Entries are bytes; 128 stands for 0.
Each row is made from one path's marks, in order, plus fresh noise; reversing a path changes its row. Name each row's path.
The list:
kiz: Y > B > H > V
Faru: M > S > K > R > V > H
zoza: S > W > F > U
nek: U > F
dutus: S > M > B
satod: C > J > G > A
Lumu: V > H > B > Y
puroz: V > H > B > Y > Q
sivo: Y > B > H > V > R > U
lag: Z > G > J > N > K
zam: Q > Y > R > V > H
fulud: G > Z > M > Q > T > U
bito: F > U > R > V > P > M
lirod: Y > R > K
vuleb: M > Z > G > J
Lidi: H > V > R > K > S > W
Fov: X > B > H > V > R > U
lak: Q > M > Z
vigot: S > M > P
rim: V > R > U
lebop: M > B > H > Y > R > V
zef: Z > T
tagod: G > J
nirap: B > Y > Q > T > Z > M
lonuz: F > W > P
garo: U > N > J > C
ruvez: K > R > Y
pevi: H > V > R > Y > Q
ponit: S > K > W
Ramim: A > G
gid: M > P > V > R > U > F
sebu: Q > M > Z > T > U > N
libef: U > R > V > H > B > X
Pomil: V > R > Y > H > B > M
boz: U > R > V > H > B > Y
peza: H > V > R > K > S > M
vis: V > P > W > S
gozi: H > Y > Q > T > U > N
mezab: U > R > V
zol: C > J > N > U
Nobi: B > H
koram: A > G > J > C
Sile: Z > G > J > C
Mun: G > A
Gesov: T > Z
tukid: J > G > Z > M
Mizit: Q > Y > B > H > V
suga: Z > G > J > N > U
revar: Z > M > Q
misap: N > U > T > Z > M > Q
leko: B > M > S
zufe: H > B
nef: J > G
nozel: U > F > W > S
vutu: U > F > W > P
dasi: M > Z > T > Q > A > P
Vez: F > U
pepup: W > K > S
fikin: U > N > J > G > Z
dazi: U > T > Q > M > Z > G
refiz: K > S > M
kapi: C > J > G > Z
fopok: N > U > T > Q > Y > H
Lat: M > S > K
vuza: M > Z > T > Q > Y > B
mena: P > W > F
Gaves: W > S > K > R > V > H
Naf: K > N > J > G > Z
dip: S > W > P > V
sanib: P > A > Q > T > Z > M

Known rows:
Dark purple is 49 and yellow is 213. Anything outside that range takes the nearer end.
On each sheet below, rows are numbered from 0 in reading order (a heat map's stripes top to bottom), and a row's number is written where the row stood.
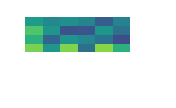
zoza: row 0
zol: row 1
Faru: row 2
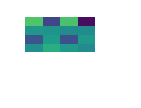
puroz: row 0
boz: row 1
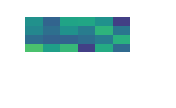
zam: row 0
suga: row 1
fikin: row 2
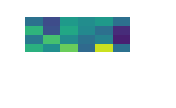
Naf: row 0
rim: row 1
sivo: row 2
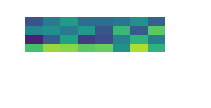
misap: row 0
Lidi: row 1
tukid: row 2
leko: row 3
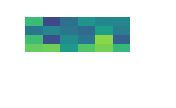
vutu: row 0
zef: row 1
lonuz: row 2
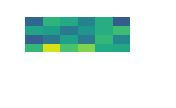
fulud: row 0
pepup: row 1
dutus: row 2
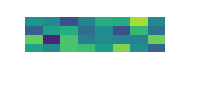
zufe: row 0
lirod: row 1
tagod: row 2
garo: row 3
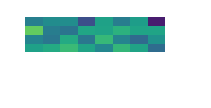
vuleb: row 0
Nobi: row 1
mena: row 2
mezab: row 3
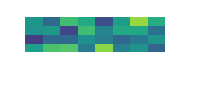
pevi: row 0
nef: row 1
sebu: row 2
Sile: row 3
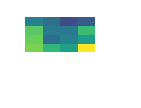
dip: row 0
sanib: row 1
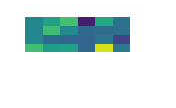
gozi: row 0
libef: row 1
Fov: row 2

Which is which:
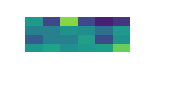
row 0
Pomil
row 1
Lumu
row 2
dazi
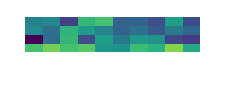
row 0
fopok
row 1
Lat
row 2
Mizit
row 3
kapi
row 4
lebop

